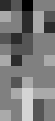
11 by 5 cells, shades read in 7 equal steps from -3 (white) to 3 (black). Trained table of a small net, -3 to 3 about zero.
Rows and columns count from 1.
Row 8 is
0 1 -1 0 0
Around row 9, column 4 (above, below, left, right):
0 1 -2 -1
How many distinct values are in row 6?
3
